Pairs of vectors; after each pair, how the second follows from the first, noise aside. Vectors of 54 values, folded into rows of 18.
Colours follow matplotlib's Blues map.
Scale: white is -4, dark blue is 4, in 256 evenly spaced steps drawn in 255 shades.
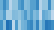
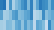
wrapped around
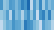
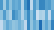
sign-scrambled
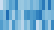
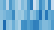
wrapped around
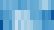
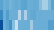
partly zeroed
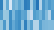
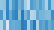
wrapped around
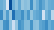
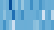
partly zeroed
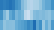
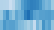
negated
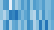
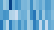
negated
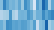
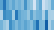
sign-scrambled
